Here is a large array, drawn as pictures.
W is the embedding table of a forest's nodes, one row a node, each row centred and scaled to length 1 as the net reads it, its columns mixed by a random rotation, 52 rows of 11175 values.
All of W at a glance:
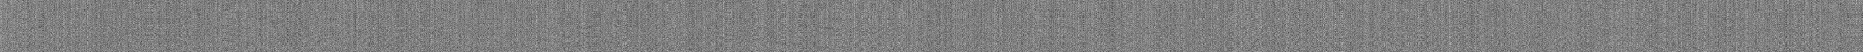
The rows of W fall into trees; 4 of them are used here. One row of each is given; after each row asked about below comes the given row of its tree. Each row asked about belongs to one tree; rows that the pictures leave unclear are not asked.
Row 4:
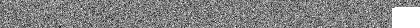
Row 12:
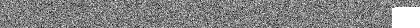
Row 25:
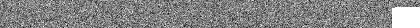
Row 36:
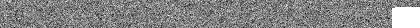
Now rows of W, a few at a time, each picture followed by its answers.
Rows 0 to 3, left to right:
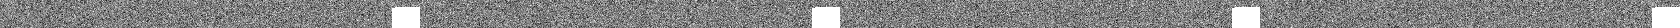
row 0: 12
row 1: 36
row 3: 12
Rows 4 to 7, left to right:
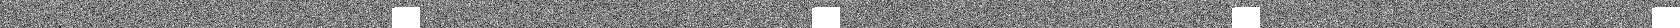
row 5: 25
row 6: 12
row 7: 25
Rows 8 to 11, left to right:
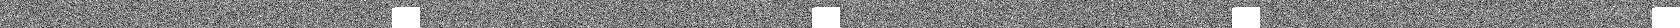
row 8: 12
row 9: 25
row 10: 25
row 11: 36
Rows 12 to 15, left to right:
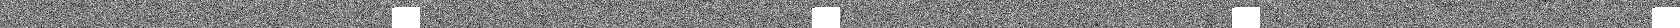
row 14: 25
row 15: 36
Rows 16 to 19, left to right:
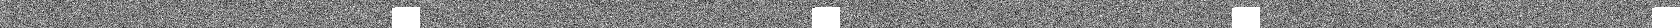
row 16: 36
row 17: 36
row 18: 12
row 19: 12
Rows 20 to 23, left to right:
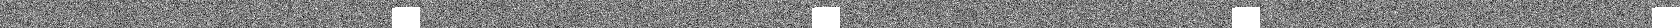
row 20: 36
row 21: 12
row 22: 36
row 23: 12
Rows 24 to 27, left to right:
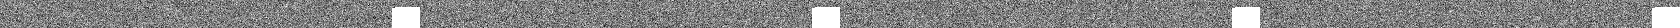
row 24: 36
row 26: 36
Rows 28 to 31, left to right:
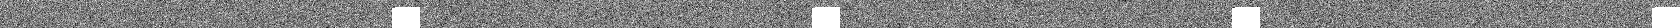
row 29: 12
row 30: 36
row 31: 12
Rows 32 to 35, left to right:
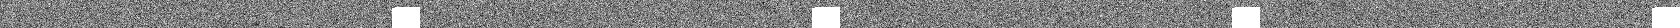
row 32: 25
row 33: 4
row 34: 12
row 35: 12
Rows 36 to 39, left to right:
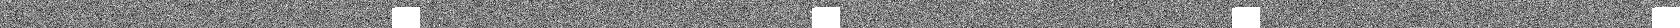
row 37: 36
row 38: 25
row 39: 12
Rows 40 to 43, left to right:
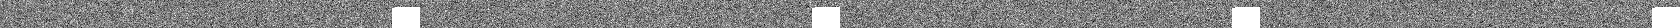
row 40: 25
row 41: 12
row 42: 36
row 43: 36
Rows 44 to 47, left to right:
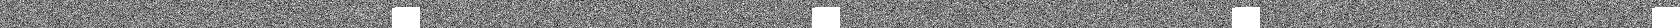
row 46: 36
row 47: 4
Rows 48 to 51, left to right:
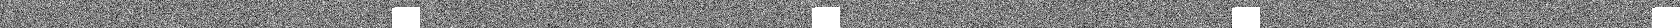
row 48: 25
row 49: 12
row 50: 25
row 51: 36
